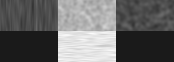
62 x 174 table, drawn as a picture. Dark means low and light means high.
The table splits into 2 rows of 3 panels. Panel 1,1: low, streaked downward, faint in contrast. Panel 1,2: high, blotchy, faint in contrast. Panel 1,3: low, blotchy, faint in contrast. Panel 2,1: very low, flat. Panel 2,2: very high, streaked across, faint in contrast. Panel 2,3: very low, flat.
